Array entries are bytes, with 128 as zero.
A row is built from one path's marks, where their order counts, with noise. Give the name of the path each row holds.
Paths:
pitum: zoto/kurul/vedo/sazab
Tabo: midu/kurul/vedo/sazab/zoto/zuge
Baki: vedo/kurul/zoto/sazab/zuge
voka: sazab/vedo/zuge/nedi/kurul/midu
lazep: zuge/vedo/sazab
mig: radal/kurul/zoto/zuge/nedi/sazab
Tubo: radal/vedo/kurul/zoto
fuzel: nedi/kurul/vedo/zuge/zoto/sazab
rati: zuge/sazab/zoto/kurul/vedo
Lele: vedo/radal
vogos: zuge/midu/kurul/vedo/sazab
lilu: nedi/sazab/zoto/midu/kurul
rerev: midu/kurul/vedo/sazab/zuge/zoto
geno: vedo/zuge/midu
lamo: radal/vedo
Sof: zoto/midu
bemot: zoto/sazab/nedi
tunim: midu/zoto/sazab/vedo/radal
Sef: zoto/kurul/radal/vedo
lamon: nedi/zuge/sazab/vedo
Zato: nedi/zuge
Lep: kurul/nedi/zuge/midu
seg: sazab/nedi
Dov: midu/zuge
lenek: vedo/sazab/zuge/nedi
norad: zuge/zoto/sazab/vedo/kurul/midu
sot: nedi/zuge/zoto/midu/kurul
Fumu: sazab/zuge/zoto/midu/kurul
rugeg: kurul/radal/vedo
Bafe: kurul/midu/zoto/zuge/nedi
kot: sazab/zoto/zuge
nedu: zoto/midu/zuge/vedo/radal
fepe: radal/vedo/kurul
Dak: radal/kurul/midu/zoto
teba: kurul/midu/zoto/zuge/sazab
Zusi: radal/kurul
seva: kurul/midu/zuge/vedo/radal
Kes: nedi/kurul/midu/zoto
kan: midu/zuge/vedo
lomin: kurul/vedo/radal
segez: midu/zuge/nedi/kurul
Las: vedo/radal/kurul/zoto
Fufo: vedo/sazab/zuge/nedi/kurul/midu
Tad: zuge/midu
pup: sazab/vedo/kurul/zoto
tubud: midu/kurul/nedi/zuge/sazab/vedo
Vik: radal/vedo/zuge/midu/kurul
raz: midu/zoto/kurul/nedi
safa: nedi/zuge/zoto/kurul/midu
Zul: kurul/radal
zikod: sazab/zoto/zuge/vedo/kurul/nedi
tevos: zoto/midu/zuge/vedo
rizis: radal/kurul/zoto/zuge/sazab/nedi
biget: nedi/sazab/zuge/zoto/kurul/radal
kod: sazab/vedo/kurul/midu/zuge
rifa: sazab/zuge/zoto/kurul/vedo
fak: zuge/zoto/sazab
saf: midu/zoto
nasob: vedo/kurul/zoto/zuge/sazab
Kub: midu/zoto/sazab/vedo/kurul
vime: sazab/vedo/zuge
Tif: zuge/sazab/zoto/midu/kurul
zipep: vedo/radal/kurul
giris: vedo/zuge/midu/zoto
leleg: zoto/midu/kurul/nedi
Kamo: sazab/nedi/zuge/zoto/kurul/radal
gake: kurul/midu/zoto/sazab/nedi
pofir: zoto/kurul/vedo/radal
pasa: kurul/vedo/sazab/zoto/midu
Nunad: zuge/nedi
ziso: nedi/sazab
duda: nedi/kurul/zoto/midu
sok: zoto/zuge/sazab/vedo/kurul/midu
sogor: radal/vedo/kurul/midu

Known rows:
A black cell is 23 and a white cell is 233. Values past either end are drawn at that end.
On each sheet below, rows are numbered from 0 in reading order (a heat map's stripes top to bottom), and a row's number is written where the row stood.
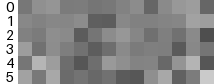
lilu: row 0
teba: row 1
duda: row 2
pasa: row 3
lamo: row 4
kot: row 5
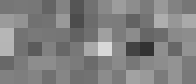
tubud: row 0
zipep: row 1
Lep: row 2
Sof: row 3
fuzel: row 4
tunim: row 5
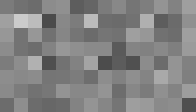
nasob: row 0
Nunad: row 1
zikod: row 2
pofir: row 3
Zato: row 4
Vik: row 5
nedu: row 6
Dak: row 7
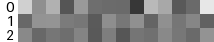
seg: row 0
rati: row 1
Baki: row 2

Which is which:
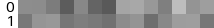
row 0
segez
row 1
sot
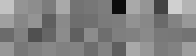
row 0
Zul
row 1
Bafe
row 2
Las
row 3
Kamo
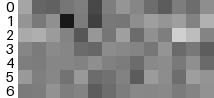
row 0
geno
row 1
Dov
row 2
Zusi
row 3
norad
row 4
biget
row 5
seva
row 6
rifa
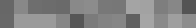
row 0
Tubo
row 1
lazep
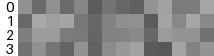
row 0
kod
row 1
fak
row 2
Tif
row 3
tevos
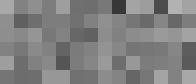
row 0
lomin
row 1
sok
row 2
Fumu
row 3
safa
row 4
sogor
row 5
pitum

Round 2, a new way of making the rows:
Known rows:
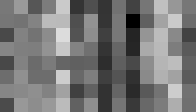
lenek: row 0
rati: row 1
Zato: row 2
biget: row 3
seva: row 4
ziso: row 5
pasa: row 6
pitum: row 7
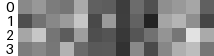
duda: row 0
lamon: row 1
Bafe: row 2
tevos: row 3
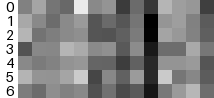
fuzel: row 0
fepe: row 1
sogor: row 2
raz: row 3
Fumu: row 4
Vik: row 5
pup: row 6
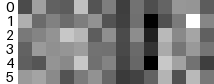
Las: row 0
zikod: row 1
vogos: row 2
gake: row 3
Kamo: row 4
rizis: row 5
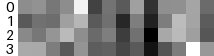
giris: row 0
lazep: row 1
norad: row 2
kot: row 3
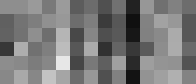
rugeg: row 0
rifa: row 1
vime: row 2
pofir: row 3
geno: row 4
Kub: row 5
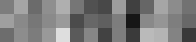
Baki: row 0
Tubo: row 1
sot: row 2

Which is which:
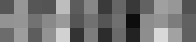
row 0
zipep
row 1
lamo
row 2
Nunad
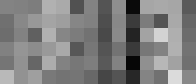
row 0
Tad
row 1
leleg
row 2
kan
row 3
Sof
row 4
Dov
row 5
sok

